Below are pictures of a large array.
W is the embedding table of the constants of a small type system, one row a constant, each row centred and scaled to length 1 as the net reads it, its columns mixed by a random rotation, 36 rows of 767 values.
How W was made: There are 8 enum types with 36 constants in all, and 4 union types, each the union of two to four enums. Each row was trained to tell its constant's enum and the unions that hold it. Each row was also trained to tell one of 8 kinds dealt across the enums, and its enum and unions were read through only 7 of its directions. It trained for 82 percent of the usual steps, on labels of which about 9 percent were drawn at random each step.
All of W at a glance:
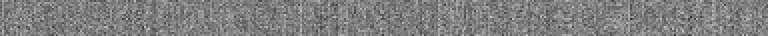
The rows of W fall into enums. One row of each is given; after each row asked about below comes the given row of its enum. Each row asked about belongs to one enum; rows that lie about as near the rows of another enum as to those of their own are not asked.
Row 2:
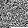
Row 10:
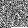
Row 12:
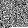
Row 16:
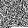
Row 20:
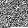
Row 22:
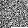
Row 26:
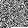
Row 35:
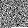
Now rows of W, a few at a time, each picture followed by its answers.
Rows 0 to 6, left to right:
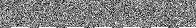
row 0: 35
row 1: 20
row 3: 20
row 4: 10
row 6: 22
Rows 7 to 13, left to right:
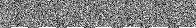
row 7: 35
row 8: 26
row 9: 22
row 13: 22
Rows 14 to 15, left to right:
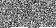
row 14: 20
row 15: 16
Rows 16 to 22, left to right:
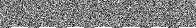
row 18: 20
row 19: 26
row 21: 16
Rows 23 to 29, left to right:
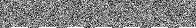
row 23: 16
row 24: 26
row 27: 16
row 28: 35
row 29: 10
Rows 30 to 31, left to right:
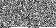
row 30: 10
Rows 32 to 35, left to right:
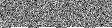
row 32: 20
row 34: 26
